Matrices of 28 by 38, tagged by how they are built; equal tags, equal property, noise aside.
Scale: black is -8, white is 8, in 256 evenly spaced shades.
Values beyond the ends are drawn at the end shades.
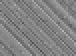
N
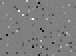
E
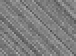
N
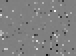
E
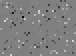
E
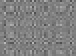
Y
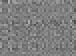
Y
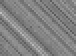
N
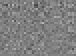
Y
